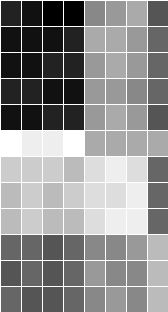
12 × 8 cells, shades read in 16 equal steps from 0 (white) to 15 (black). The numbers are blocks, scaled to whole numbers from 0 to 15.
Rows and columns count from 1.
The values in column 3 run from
1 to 15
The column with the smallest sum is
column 6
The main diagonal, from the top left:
13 14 13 14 6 5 2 9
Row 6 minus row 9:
-4 -2 -3 -4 3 4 4 -4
